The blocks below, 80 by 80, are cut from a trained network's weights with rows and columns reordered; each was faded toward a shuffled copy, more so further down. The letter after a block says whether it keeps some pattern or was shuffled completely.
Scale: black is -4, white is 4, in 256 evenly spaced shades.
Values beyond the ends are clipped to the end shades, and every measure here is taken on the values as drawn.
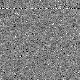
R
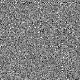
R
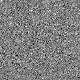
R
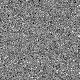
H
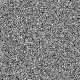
H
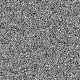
H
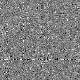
R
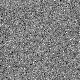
H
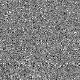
R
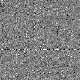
R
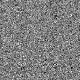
R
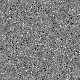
H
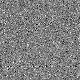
R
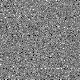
R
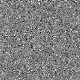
R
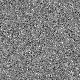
H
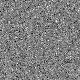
H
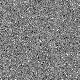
H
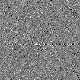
R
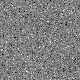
H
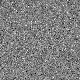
H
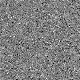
R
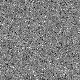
H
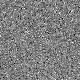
H
